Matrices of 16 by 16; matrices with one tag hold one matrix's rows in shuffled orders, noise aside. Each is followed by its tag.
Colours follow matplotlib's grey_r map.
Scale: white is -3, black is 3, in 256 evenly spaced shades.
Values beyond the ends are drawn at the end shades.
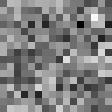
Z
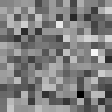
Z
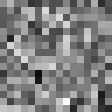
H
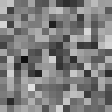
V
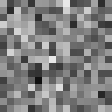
H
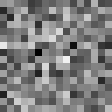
H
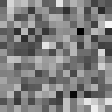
Z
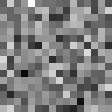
V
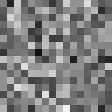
H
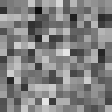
H
